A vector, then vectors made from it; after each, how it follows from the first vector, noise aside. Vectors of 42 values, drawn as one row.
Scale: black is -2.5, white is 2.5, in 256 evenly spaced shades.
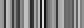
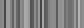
shrunk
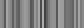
shrunk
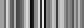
copied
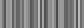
shrunk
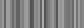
shrunk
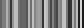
wrapped around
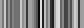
reversed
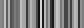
reversed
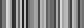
wrapped around
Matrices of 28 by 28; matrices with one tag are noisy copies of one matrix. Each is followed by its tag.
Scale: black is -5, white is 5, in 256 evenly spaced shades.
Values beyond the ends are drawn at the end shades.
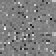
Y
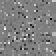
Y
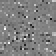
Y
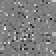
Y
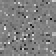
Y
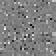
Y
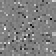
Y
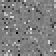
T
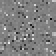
Y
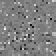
Y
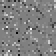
T
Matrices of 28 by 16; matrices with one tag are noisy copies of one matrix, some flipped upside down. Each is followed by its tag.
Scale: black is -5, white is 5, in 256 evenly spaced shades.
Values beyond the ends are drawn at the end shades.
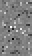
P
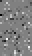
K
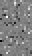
K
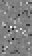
P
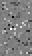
P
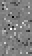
P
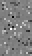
P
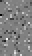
K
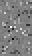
P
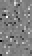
K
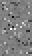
P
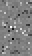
P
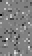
K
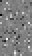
K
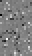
K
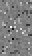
P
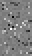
P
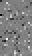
K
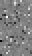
K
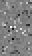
P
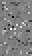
P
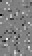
K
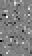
K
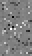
P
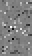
P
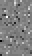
K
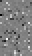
K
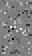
P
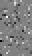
K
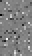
K
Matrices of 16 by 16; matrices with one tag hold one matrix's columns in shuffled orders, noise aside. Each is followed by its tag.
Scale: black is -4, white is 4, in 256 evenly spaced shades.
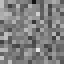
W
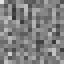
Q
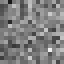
W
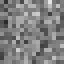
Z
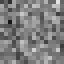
Z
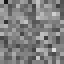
W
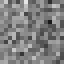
Z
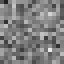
W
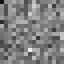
W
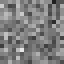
W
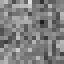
Z
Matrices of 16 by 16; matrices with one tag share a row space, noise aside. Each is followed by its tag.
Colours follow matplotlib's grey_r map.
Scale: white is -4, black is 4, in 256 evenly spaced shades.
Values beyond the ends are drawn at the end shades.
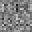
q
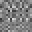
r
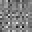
r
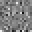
r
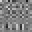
r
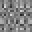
q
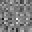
q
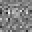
r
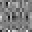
r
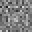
r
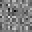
r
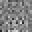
r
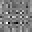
r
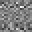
q
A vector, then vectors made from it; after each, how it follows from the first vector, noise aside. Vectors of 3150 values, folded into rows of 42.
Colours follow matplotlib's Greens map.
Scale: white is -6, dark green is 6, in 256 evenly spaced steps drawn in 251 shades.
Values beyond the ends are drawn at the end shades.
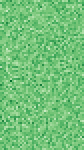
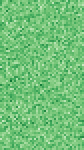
sign-scrambled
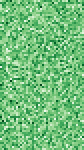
scaled up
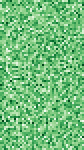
scaled up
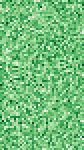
scaled up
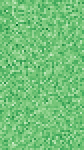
wrapped around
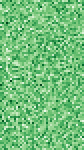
scaled up
